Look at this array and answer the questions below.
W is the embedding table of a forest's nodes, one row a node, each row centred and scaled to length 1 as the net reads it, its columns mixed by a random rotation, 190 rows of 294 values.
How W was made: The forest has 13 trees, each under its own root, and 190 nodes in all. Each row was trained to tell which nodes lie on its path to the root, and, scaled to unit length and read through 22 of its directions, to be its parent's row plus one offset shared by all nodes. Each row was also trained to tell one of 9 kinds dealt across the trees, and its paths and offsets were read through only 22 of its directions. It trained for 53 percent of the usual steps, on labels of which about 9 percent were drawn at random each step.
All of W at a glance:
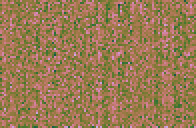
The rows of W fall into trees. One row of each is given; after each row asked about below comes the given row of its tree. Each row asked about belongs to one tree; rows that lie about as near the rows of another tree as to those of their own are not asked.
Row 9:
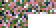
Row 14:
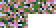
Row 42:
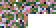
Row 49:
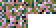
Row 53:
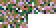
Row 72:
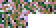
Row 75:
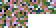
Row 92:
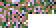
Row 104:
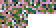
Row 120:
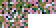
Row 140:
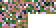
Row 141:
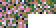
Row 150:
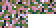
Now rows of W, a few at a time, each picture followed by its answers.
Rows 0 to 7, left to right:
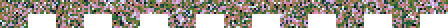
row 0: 72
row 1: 9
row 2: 49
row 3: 49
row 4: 75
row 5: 140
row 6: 120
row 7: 9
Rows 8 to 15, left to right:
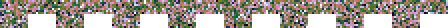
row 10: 140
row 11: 72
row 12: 9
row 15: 72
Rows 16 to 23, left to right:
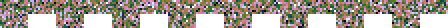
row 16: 92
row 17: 104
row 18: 9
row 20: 104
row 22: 49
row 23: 92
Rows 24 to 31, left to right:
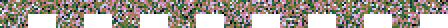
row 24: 92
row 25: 120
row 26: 72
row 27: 14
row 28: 49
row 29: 140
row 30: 141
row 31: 42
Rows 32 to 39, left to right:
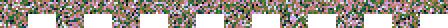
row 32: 53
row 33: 53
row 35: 141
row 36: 14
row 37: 49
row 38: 140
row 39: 150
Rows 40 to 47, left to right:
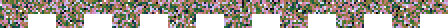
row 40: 72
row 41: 75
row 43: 75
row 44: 42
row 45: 14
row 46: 141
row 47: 75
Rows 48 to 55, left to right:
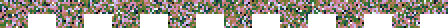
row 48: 140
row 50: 140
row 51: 92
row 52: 9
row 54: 140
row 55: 140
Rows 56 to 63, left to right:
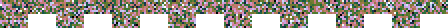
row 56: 72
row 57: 150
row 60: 150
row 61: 42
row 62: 9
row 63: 75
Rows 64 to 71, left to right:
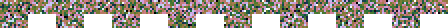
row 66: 120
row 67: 72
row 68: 140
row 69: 9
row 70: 104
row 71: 140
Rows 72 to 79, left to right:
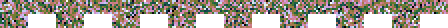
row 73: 104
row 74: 150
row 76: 75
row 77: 104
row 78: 14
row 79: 14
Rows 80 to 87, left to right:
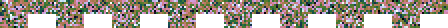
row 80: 49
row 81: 14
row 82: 141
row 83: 14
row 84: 150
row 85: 141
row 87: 92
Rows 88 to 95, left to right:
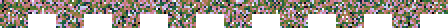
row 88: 9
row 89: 42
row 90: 140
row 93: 72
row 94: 141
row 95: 141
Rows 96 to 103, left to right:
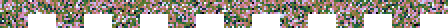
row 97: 53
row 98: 9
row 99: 72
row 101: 14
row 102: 150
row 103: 120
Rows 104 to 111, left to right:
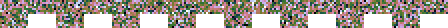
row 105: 53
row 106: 14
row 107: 120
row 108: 92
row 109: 92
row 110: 120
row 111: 150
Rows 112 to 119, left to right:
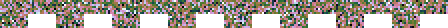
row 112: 42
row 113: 141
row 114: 141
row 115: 14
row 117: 92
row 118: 9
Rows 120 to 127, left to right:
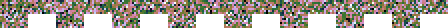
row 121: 92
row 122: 104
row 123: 141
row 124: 150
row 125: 120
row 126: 92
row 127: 92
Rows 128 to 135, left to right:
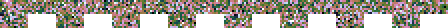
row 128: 49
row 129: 150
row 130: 150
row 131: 140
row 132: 92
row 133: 42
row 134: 72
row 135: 150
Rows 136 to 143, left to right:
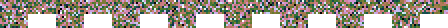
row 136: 72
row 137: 120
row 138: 72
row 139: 75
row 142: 72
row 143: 92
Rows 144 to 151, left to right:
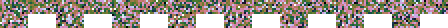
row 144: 42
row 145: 49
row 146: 49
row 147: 42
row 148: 150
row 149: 140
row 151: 150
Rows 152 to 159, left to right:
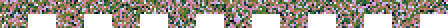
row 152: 140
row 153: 150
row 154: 53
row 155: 104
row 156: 49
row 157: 104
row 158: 141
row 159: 104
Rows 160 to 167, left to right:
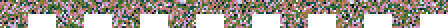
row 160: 150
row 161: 72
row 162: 140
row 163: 92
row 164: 92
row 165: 42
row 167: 75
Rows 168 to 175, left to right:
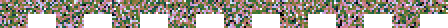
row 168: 75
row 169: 14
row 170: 141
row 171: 42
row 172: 49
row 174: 150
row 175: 140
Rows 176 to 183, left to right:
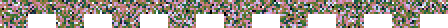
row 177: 72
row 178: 72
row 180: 104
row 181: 14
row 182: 42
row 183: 75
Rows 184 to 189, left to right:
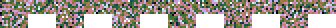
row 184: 92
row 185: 141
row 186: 42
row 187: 49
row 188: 49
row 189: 120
